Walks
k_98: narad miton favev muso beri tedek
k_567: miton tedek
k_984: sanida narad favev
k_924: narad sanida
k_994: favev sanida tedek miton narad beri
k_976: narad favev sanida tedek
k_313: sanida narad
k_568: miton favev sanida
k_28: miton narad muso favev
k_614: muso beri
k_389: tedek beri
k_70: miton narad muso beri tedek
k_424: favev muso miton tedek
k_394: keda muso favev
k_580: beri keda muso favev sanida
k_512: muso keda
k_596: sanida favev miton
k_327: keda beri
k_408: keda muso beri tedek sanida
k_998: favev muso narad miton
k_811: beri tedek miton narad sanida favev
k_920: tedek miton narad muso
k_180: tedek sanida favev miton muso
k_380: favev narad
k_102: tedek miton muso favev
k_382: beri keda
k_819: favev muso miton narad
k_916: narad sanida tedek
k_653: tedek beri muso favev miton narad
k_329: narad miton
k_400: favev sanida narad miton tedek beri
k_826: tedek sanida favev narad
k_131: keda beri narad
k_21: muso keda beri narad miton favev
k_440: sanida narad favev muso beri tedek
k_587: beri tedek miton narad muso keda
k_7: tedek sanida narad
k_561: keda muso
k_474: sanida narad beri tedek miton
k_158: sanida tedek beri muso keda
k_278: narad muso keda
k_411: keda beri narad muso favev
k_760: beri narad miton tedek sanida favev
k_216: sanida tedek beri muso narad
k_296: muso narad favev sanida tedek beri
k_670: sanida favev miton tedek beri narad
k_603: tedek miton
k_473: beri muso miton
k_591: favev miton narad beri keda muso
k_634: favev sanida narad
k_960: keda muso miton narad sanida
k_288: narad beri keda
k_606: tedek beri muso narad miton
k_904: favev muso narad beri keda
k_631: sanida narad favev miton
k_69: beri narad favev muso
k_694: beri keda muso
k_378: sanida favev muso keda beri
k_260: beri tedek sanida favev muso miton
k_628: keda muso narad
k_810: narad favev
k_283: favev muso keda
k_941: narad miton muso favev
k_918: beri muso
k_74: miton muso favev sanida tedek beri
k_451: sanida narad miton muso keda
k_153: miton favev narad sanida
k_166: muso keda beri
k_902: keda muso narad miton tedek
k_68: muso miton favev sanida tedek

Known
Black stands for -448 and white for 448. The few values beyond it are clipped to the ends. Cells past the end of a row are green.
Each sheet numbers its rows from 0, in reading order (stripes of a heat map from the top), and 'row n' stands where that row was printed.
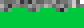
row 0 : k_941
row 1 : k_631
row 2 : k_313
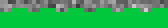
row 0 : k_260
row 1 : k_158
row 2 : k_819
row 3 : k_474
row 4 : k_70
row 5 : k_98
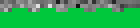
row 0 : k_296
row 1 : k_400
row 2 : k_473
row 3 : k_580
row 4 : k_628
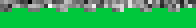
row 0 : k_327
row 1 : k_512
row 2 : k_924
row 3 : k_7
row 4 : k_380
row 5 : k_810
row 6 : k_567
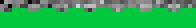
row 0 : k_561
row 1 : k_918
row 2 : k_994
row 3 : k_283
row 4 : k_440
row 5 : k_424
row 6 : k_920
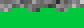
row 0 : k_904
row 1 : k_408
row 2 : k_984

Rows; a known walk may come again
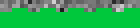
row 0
k_451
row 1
k_984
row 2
k_102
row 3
k_902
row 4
k_69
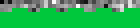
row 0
k_694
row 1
k_313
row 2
k_614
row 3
k_473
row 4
k_380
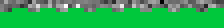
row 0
k_408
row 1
k_180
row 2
k_634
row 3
k_131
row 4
k_7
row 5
k_329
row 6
k_904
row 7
k_327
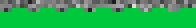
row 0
k_216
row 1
k_916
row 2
k_21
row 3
k_653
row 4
k_166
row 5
k_591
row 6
k_811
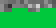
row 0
k_378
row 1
k_998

